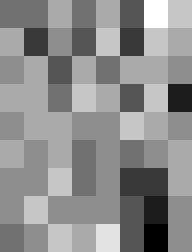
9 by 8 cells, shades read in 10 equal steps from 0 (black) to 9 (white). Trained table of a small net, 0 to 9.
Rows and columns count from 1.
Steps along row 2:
down up down up down up down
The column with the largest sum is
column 5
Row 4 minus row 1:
2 2 -2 3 0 0 -2 -6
